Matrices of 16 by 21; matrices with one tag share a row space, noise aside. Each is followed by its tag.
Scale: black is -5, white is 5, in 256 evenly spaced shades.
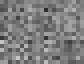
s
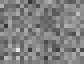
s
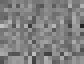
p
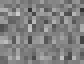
p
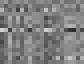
s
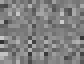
p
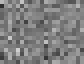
s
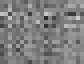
s
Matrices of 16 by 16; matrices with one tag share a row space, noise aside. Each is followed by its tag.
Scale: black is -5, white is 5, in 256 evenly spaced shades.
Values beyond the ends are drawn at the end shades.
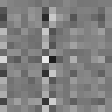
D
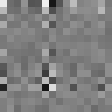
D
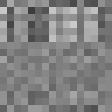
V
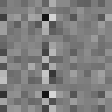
D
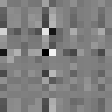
D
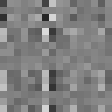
D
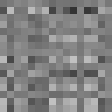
V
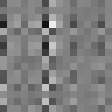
D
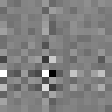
D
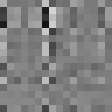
D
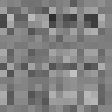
V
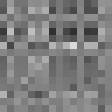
V
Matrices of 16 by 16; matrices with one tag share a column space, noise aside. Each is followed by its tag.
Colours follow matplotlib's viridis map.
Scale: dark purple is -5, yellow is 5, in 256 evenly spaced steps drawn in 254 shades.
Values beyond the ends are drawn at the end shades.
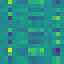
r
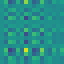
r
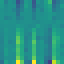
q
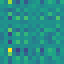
r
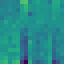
q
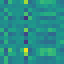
r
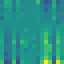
q
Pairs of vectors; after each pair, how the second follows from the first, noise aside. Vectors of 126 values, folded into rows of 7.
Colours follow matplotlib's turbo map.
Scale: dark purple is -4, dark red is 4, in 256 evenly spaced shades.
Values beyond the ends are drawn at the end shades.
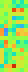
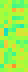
shrunk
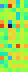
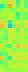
shrunk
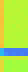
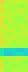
shrunk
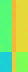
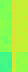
shrunk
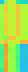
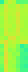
shrunk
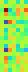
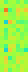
shrunk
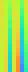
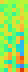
sign-scrambled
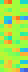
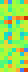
sign-scrambled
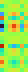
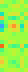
shrunk
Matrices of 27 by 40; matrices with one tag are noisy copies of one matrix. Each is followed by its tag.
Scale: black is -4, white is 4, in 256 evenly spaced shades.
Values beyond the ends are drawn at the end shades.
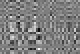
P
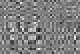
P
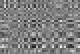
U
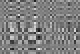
P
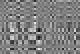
P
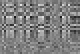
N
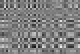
U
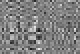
P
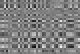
U
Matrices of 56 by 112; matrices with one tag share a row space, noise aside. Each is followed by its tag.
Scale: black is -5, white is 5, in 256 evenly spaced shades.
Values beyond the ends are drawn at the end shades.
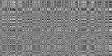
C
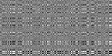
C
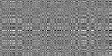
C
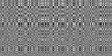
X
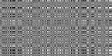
C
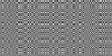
X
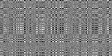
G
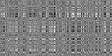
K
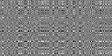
X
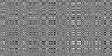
K
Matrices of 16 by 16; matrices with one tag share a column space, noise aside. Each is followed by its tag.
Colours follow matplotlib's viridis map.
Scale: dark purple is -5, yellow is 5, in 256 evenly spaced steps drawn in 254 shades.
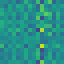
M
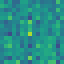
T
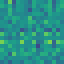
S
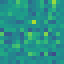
S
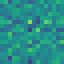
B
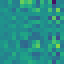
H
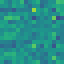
H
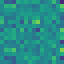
B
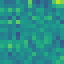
H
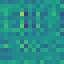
M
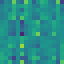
T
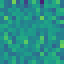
H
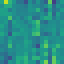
T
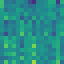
T
